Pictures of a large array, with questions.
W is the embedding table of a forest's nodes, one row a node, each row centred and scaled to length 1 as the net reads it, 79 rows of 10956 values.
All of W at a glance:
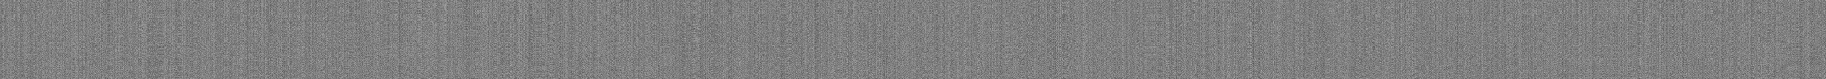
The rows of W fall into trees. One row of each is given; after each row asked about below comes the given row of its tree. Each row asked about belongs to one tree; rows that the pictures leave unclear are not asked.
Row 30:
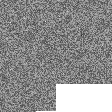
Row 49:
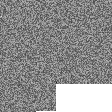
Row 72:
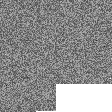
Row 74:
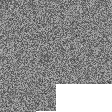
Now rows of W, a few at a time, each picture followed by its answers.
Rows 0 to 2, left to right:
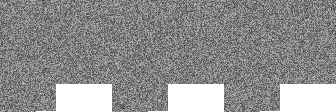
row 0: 49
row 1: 49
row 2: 72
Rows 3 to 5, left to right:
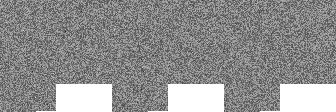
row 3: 30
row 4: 49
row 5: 30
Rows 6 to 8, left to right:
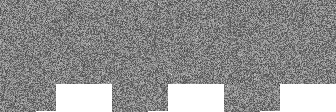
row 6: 49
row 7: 49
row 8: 72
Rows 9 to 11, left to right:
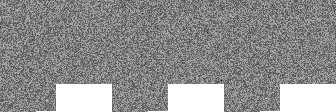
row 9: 49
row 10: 72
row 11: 72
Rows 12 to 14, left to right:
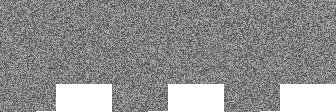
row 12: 30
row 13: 72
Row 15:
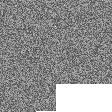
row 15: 49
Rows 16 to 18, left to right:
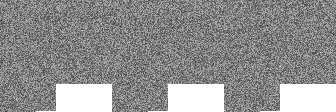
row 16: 49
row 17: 49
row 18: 74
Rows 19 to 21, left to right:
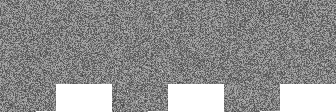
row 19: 49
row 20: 49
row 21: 72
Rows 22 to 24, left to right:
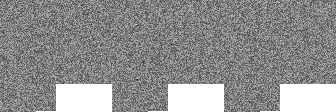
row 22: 74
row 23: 74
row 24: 30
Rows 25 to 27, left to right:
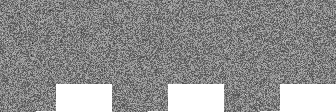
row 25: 30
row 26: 49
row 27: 74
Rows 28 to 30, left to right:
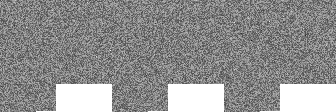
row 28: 49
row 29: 49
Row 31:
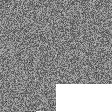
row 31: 74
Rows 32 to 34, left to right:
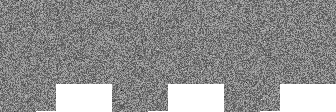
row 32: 30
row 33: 49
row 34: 74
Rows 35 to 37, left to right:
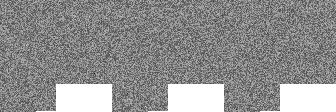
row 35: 30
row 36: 74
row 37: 49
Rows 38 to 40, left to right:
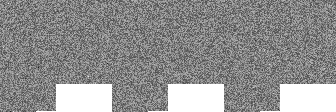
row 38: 30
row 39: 49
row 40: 30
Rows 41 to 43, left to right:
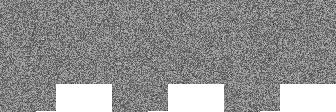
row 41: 30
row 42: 49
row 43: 74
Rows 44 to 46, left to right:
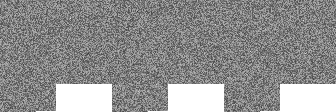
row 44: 49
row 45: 72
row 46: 74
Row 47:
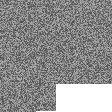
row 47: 74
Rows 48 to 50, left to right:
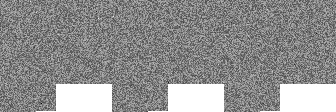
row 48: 49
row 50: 74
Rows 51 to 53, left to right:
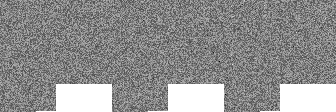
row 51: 49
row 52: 72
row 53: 30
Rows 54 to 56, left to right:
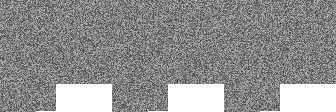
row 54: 74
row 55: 49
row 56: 74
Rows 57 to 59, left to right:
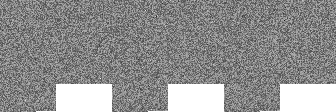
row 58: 72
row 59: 72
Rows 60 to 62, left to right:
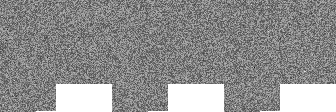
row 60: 30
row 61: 74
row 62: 72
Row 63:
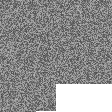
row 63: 74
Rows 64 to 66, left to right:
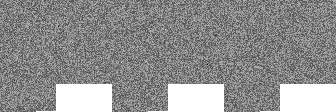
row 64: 72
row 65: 74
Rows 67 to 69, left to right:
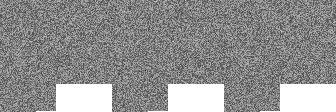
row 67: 30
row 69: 30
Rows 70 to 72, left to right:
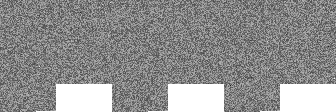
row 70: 72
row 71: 74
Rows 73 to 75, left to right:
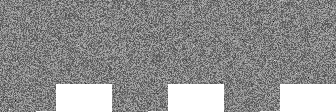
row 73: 49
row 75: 30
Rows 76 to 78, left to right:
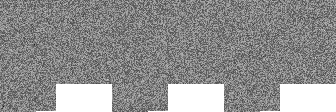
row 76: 74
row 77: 72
